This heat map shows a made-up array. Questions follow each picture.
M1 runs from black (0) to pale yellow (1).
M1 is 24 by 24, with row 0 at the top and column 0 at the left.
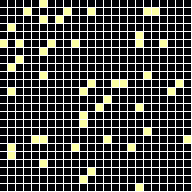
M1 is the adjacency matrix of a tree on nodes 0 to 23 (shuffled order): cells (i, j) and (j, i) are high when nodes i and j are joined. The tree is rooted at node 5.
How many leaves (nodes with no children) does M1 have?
15
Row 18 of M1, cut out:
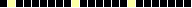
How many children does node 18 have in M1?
2
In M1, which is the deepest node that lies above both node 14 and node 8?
1
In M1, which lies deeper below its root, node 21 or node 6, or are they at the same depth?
node 21
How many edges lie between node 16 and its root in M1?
3
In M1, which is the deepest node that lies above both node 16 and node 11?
18
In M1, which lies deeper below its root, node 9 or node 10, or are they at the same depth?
node 10
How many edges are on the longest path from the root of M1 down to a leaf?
6
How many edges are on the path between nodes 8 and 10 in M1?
3
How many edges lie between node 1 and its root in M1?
3
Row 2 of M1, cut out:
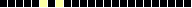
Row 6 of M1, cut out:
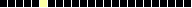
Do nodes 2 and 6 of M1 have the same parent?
yes
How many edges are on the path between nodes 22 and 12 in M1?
9
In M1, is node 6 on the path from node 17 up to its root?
no
